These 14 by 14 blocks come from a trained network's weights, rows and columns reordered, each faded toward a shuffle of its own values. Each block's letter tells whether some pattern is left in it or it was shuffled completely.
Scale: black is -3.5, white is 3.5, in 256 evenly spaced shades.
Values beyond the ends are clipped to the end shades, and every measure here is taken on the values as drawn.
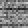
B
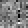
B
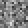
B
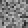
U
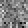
B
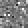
U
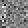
B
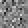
U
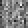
B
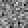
U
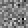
B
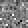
U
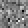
B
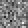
U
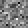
U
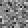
U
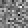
B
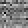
B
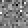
U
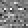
B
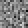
U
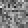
U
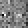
B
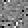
U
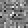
B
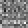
B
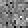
U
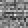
B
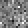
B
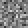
B
